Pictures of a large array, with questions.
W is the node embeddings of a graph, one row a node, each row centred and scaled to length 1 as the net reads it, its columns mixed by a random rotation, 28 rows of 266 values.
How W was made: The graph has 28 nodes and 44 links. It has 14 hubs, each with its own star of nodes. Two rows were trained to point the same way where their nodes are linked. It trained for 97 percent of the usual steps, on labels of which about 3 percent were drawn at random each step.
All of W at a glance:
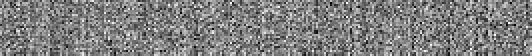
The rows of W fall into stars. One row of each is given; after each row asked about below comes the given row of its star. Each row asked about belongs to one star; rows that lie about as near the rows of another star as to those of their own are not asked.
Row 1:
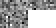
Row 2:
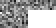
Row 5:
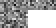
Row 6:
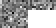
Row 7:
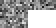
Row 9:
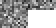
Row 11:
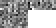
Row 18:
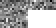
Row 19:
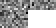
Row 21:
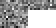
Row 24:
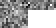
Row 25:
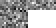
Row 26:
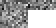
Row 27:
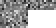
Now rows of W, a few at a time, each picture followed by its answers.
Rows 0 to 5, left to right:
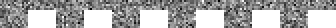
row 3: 9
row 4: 25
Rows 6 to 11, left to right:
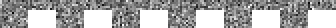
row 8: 1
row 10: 18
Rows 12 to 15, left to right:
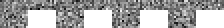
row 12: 21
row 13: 26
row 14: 27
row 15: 2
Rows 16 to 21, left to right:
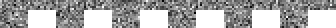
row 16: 5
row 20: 24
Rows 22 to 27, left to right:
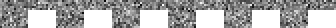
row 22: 6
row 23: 19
